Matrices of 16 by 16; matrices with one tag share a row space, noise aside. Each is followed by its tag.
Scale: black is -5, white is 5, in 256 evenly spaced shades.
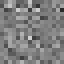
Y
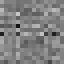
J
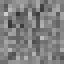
Y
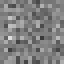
Y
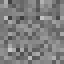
Y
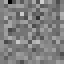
Y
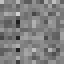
J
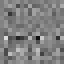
Y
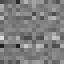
J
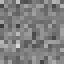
J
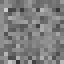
Y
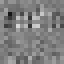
Y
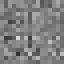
Y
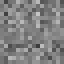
Y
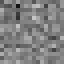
J
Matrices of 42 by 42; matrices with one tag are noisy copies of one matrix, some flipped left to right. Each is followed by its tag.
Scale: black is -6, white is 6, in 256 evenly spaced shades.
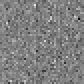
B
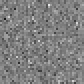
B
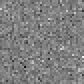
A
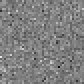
A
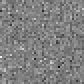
A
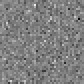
B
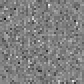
B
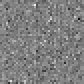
B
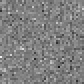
A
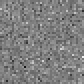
A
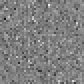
B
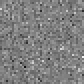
A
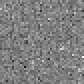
A
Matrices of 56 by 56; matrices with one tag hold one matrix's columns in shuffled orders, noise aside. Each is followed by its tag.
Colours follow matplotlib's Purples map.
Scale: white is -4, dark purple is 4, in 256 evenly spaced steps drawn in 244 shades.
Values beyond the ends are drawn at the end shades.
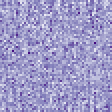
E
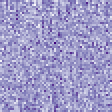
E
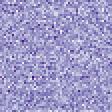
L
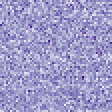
L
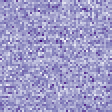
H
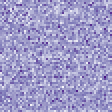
L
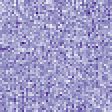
E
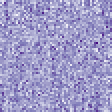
E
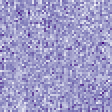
E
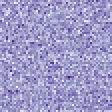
L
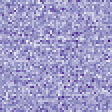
H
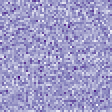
L
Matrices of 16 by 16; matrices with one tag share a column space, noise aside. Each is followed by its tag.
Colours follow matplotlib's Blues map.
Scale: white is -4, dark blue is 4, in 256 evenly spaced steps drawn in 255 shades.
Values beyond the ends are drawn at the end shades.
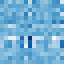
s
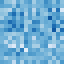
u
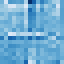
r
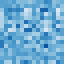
u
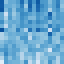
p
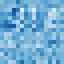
u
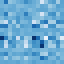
s
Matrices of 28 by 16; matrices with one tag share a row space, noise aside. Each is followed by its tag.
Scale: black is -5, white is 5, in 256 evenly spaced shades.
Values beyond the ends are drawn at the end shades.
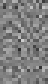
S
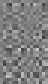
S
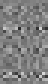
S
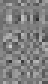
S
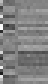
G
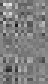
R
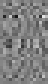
S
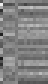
G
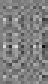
S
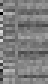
G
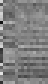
G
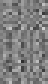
S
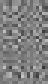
S
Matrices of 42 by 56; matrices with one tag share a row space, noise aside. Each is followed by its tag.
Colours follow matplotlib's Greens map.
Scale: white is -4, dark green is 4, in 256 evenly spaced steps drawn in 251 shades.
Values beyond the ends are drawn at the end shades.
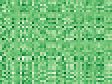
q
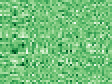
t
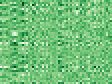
t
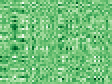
t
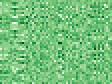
t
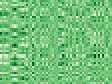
t
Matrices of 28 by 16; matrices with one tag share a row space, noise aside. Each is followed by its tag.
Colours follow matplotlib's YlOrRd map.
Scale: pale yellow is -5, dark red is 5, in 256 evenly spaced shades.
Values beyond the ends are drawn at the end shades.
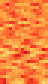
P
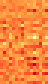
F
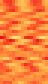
P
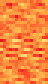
P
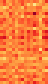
F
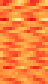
P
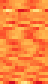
P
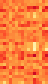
F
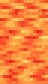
P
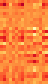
F
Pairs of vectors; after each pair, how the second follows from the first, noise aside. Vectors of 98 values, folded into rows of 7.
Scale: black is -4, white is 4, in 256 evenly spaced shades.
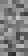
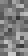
negated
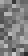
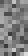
negated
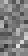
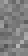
shrunk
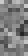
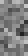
copied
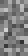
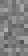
shrunk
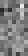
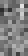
copied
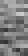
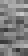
copied
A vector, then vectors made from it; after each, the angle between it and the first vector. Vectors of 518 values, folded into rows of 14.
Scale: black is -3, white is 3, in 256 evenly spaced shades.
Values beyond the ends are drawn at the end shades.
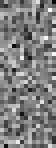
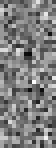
partly aligned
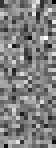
nearly parallel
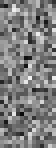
partly aligned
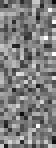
nearly parallel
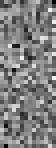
nearly parallel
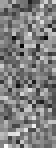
partly opposed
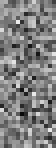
partly aligned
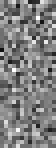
partly opposed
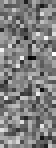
partly aligned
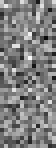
nearly opposite
